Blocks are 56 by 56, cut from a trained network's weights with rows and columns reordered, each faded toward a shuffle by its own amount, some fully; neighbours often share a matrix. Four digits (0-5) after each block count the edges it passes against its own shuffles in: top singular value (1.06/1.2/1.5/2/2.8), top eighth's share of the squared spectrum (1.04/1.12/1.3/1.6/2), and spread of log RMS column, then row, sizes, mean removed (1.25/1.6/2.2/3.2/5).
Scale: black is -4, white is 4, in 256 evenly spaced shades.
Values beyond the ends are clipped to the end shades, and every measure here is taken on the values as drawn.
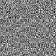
4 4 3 2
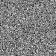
2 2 0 0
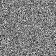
0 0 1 0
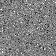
0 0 0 0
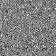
2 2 0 1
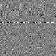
3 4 1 2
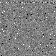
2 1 0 0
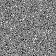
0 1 0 0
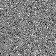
0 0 0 0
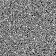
0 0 0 0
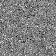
1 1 0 0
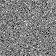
0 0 0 0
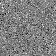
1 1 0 0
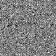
2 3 1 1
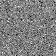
1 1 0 0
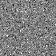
2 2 0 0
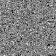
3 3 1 1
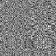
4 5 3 2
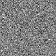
3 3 1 1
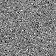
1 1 0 0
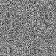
3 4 1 0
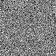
1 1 0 0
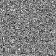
3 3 2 1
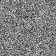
1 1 0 0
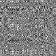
3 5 2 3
